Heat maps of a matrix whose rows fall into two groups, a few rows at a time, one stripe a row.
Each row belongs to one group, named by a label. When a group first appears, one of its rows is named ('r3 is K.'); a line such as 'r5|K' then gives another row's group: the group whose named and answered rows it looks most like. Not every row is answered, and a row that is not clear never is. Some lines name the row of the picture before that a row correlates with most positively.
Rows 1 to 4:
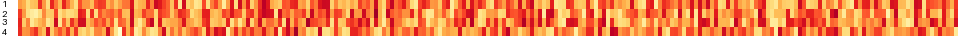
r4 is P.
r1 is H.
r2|H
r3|H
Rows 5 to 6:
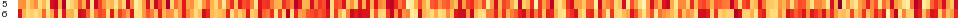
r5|H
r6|H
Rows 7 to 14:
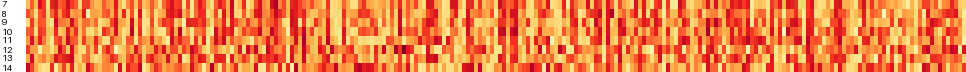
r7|P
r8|P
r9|P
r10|P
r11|P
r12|H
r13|P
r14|H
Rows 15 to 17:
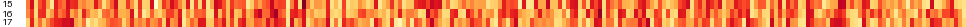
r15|P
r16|P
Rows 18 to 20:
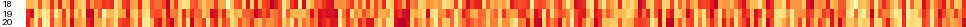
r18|H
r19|H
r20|H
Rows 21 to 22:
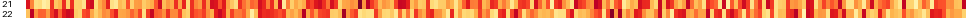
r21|H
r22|P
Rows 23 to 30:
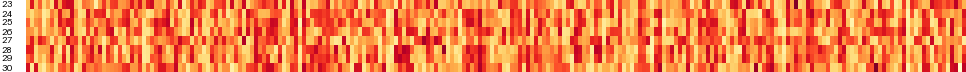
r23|P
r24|H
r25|H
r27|P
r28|H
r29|H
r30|H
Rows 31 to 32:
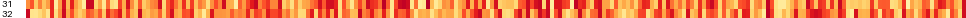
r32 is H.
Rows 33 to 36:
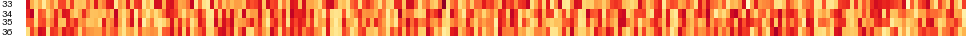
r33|H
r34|P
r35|P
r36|P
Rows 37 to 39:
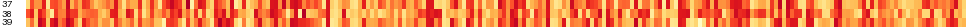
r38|P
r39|P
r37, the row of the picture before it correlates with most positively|36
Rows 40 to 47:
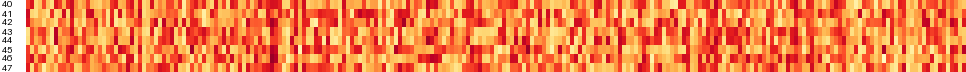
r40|P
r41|H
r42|H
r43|P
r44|P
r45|H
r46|P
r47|H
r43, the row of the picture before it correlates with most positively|38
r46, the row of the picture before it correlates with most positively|38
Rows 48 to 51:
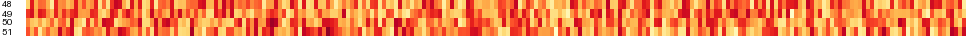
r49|P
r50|H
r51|H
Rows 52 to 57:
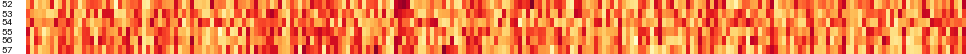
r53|H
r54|P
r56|H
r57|H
